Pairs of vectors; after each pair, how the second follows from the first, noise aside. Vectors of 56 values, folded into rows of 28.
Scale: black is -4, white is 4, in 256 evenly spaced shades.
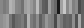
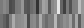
negated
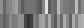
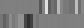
partly zeroed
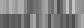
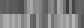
negated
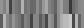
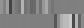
partly zeroed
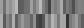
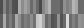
negated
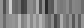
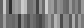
negated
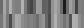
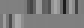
partly zeroed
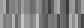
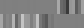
partly zeroed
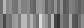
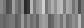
reversed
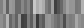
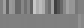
partly zeroed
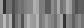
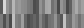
negated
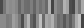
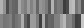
negated
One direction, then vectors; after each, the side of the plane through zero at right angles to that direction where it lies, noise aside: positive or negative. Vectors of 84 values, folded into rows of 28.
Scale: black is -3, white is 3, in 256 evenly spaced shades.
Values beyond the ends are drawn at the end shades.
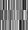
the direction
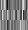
negative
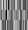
positive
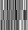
negative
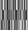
negative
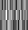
negative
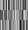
positive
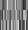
positive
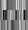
negative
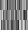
negative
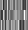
positive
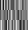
positive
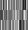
positive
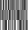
positive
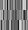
negative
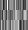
positive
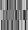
negative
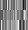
positive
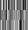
positive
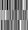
negative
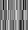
positive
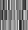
positive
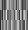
positive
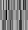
positive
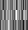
positive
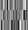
negative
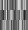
negative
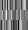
negative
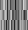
negative
